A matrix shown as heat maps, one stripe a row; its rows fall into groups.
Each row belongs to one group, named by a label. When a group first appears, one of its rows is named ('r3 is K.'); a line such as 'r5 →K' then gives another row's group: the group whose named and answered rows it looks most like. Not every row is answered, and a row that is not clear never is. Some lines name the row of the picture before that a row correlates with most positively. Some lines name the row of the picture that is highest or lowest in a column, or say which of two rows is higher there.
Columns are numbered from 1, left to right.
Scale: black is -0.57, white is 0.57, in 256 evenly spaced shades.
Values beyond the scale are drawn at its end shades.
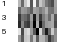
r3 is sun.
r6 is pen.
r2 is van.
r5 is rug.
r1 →pen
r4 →sun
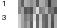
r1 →pen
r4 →pen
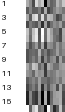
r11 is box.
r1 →box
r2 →sun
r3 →pen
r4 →sun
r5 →pen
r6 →pen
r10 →rug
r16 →rug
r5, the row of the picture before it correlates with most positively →4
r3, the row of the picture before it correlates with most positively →1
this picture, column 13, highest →1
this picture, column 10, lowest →16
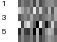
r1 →sun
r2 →pen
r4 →rug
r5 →sun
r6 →sun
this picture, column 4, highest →4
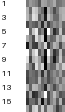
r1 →van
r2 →rug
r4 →sun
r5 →rug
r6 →box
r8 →rug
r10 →box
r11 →sun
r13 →rug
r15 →sun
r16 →pen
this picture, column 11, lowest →16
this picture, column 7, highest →14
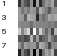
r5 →pen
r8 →sun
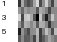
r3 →rug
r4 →pen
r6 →sun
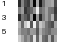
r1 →sun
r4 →pen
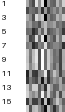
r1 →box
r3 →box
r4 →van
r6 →box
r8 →pen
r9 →pen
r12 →sun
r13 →rug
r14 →pen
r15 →sun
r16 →rug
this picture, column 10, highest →11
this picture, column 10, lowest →16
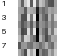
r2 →box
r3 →box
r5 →box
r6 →rug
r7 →van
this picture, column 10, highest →7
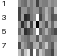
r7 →van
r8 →pen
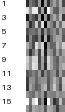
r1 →sun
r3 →sun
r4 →box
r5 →sun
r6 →sun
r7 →box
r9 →rug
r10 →rug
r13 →van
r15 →rug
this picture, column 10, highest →13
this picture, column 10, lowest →15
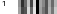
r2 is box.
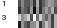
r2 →sun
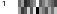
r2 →box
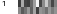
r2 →box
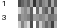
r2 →pen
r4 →pen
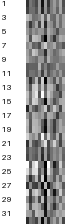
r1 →sun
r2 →sun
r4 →box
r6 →rug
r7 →van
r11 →sun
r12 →box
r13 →pen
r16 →van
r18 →rug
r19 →rug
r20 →pen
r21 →van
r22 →sun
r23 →sun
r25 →rug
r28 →rug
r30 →rug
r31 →box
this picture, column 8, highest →24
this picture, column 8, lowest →27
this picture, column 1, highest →24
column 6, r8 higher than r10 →Yes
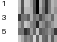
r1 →rug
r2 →rug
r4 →rug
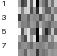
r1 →box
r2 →rug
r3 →van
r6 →box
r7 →van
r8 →box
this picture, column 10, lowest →5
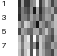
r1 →van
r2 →sun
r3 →van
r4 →rug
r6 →pen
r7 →rug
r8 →pen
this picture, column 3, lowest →1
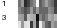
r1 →van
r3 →box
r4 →rug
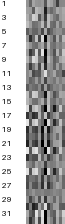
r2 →box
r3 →rug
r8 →box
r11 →van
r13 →sun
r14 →rug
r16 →rug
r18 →rug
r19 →sun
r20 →sun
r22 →rug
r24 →box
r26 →sun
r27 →sun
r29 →box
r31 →box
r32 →box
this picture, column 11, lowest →1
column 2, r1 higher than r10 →Yes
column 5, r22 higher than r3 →Yes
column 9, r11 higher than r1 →No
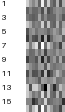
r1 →pen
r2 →sun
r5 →van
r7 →pen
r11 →sun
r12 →van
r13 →rug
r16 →pen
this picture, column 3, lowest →15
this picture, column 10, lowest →13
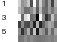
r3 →rug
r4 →sun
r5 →box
